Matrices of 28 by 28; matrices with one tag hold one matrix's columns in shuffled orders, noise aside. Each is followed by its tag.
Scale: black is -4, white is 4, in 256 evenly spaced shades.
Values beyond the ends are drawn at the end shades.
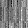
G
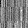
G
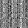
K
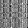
K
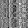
K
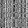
K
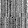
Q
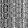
K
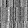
G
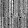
Q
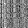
K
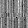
Q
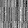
G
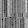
Q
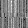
Q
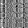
K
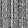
K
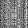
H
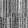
Q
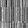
G
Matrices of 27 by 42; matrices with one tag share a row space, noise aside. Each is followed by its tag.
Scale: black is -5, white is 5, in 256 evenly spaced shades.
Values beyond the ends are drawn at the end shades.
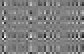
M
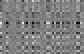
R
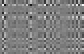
M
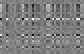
R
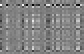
R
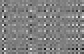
M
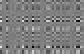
R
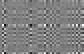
M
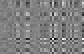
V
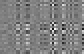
V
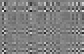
M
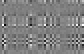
M
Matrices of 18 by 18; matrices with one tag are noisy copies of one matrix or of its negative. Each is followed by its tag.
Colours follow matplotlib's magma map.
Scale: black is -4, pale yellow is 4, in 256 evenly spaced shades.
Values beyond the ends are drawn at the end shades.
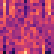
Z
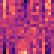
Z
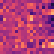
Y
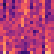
Z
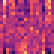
Z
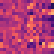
Y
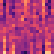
Z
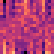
Z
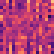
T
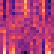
Z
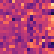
Y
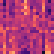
Z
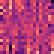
T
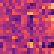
Y
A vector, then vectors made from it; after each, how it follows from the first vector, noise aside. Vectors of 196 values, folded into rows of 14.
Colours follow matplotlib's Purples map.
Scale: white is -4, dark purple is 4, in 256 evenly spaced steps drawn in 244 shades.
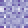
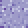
partly zeroed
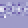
partly zeroed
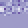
partly zeroed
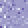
partly zeroed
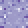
partly zeroed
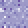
partly zeroed
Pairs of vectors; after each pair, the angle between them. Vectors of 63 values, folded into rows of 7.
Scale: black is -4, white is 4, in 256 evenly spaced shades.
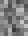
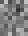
orthogonal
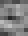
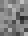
orthogonal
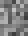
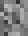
partly opposed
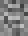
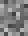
orthogonal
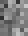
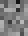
partly aligned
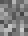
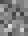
nearly parallel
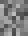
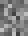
nearly opposite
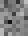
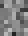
partly opposed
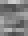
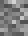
partly aligned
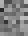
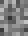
partly opposed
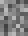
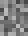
nearly parallel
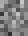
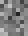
partly opposed
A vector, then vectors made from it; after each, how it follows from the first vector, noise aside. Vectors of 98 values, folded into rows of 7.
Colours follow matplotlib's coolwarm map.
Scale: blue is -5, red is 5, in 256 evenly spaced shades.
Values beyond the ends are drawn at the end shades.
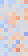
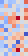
scaled up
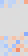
partly zeroed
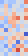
scaled up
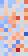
scaled up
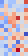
scaled up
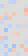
partly zeroed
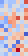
scaled up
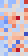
scaled up
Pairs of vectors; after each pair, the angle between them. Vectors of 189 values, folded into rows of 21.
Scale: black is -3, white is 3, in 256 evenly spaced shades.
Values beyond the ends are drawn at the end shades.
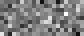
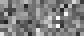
partly aligned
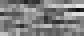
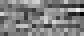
nearly opposite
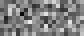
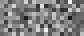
partly aligned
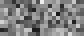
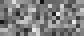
nearly opposite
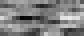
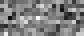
partly opposed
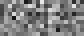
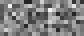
nearly parallel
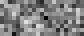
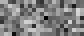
nearly parallel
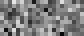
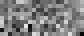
orthogonal
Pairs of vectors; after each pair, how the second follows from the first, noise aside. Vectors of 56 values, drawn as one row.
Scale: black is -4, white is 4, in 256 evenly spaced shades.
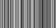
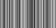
sign-scrambled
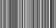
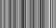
sign-scrambled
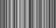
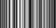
scaled up
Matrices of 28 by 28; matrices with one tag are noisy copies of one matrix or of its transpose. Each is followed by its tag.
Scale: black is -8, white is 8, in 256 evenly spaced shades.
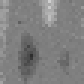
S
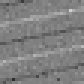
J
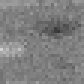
S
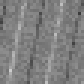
J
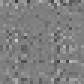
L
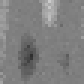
S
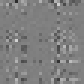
L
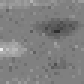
S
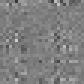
L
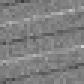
J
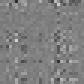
L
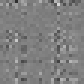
L
